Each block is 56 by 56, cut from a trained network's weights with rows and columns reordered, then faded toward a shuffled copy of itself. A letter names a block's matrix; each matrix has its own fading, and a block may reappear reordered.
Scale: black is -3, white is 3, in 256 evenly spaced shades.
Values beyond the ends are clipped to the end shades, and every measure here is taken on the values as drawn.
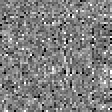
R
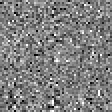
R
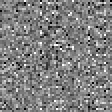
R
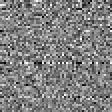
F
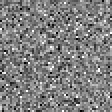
R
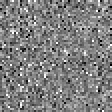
R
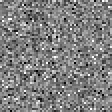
R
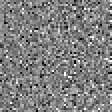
R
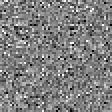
R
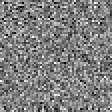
F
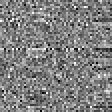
F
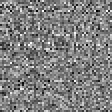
F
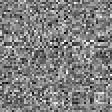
F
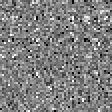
R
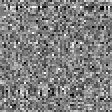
F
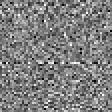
F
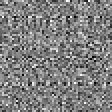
F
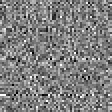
F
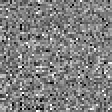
R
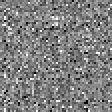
R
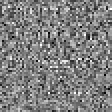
F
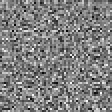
F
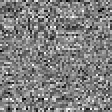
F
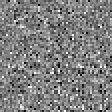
R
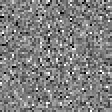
R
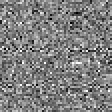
F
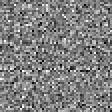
F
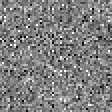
R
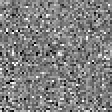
R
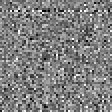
F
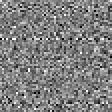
F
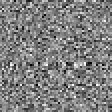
F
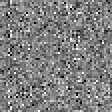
R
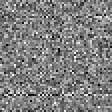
F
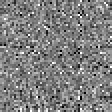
R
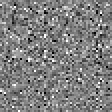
R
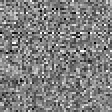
F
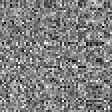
F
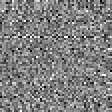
F
